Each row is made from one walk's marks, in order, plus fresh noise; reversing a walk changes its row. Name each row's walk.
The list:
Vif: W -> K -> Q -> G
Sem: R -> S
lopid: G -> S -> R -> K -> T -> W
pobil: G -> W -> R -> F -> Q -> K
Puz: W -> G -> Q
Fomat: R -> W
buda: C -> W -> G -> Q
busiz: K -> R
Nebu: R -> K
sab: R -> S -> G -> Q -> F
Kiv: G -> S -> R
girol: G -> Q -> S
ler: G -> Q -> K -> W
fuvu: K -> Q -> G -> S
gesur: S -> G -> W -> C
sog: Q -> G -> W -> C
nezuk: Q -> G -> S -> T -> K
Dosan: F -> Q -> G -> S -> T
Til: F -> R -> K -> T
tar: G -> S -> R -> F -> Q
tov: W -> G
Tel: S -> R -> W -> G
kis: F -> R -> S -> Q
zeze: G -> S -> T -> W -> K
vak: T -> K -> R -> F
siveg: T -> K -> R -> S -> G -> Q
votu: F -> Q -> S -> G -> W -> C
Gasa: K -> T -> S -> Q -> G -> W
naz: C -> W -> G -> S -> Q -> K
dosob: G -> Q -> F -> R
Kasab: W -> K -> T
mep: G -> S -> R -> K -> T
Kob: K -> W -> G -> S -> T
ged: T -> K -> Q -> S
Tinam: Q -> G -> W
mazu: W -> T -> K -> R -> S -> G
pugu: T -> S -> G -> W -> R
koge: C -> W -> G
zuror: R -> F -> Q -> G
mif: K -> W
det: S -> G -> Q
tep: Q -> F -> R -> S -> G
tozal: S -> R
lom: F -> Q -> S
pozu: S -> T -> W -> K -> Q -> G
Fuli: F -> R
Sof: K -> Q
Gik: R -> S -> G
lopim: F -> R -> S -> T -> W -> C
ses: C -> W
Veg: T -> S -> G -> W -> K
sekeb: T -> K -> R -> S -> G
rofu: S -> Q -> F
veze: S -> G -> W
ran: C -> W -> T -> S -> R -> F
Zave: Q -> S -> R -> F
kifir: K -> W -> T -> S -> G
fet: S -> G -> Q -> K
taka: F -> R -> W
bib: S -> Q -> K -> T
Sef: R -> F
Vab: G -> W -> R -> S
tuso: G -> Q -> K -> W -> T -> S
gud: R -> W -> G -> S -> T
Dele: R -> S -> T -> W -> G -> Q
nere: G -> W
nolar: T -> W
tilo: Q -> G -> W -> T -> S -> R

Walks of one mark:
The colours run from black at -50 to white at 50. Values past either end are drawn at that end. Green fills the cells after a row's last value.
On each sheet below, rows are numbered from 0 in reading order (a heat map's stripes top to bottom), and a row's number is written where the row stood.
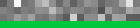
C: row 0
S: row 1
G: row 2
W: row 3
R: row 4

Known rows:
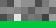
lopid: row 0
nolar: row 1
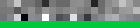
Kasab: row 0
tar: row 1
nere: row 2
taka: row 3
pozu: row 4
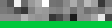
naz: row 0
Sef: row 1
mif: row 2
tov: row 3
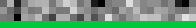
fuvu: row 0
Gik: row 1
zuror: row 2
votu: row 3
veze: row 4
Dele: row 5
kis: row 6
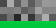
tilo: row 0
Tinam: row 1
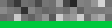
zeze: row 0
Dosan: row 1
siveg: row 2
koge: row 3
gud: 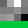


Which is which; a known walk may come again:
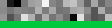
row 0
votu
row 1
rofu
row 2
tozal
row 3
dosob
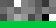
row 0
ses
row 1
Fuli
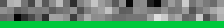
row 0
Kob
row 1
tilo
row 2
sekeb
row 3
pozu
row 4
girol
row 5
kis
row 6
Nebu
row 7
gesur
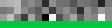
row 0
Gik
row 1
pugu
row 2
nezuk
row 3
tar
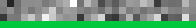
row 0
taka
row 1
det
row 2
Sef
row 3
mazu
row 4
Tinam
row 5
tov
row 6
ler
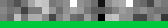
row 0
pobil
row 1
zuror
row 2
Fomat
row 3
ged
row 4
sab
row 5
Til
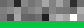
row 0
sog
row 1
Gasa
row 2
Puz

